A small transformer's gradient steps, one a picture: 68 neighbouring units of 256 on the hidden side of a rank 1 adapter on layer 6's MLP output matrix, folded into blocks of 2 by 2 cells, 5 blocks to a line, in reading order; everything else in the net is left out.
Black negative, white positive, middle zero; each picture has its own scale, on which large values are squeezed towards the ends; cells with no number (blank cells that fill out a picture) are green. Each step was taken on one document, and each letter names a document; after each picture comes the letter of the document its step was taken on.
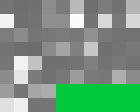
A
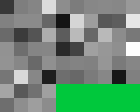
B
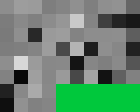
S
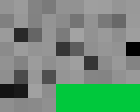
B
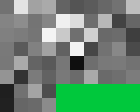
S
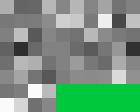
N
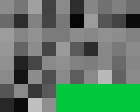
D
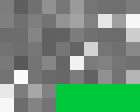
S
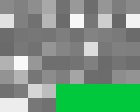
A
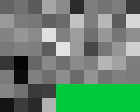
A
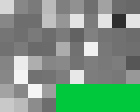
A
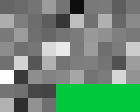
A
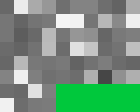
S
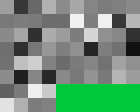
N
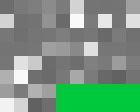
A
